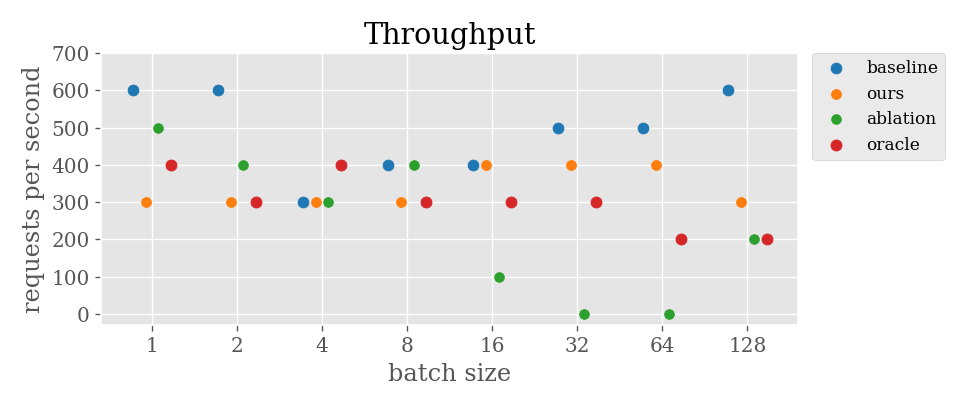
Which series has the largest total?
baseline
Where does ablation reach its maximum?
1
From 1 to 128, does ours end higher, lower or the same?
the same
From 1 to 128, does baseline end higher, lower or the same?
the same
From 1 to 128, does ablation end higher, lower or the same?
lower
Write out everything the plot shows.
Title: Throughput
x-axis: batch size, ticks 1 2 4 8 16 32 64 128
y-axis: requests per second, ticks 0 100 200 300 400 500 600 700
Legend: baseline, ours, ablation, oracle
Values:
baseline: 600 600 300 400 400 500 500 600
ours: 300 300 300 300 400 400 400 300
ablation: 500 400 300 400 100 0 0 200
oracle: 400 300 400 300 300 300 200 200
